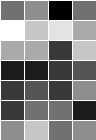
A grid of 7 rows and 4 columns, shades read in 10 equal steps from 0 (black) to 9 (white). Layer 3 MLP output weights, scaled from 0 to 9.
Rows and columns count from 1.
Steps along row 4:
same up up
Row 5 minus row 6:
0 -1 -2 4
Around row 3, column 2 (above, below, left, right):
7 1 6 2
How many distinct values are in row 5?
3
